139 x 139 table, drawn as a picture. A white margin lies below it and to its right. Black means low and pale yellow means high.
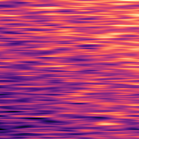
The values follow a bell shape. The bottom left is the ninth with the lowest average. The grain runs across in streaks. Values rise toward the top right. The halves do not mirror each other.
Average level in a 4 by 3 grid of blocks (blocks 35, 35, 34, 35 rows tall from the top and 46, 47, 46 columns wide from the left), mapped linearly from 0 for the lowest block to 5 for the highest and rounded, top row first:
345
234
123
013
